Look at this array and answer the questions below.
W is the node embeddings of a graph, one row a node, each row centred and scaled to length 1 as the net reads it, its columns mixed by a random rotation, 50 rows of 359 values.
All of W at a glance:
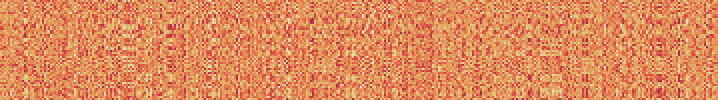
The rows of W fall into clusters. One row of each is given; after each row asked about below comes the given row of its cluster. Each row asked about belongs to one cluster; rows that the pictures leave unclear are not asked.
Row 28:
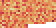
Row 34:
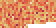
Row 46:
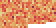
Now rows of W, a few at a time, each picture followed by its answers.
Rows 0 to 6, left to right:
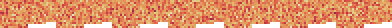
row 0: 28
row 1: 46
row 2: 34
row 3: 46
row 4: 34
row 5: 46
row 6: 28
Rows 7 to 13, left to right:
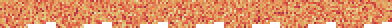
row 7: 34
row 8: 34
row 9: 46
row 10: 46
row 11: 46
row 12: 28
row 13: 28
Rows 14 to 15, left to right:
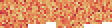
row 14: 28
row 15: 34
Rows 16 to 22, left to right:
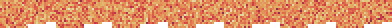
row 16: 34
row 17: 28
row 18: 28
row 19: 46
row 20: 46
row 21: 34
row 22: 46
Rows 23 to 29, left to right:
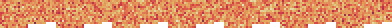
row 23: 28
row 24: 28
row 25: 46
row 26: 46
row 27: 46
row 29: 34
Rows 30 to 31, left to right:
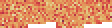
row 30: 28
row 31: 34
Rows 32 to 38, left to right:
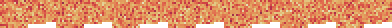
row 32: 28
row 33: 28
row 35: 28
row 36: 34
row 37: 46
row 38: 46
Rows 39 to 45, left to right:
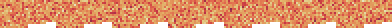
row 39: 46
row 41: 28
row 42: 34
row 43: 28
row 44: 46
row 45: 46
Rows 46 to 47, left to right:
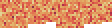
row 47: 46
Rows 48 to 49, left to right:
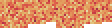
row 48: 46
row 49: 34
